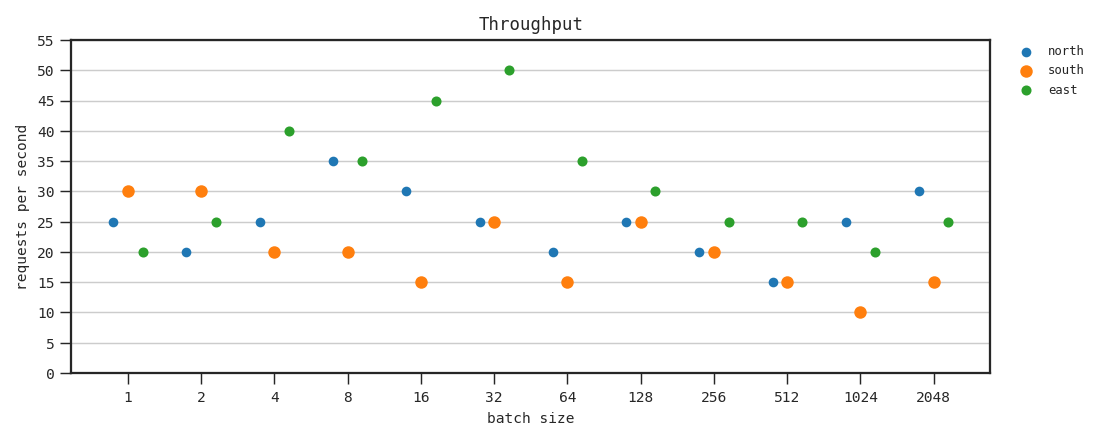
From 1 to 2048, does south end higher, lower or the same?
lower
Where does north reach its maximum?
8
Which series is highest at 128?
east
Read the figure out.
Title: Throughput
x-axis: batch size, ticks 1 2 4 8 16 32 64 128 256 512 1024 2048
y-axis: requests per second, ticks 0 5 10 15 20 25 30 35 40 45 50 55
Legend: north, south, east
Values:
north: 25 20 25 35 30 25 20 25 20 15 25 30
south: 30 30 20 20 15 25 15 25 20 15 10 15
east: 20 25 40 35 45 50 35 30 25 25 20 25
